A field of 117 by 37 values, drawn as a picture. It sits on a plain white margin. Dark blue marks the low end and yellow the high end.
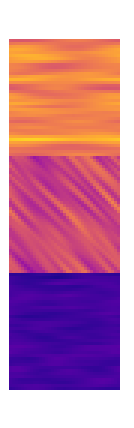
It is made of 3 by 1 panels. Panel 1,1: high, streaked across. Panel 2,1: middling, slanting down to the right. Panel 3,1: very low, streaked across, faint in contrast.
